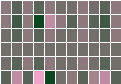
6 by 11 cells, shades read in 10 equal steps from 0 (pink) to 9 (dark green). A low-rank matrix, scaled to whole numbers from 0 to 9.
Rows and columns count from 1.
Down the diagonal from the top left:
4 7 4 5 4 5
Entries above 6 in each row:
0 3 0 0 0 1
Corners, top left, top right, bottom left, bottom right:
4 4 6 6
